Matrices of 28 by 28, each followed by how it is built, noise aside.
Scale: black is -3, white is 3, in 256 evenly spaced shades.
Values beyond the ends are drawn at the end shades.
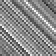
Toeplitz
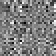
low rank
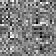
low rank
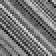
Toeplitz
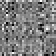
low rank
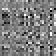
low rank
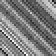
Toeplitz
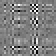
low rank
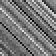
Toeplitz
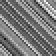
Toeplitz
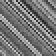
Toeplitz
